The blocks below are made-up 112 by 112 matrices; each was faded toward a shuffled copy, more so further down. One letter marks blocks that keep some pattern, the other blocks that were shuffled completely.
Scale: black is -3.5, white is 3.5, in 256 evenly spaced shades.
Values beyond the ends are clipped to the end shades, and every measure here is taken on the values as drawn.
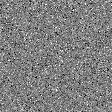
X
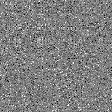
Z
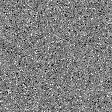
X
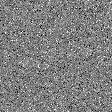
X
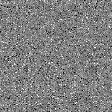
Z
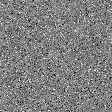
X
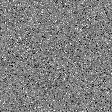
X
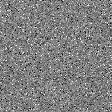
Z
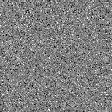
Z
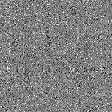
Z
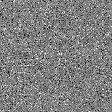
Z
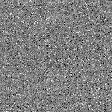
Z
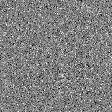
Z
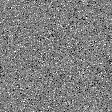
X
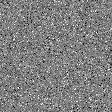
X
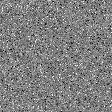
X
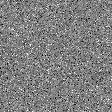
X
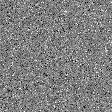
X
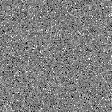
Z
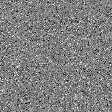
Z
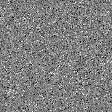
Z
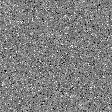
X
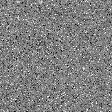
Z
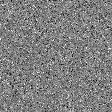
X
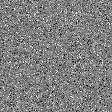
Z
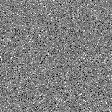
Z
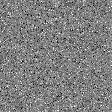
Z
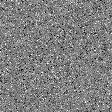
X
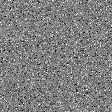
X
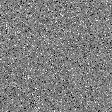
X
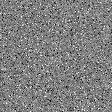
X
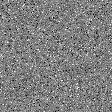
X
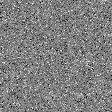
Z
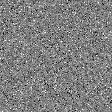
Z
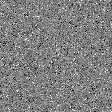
X
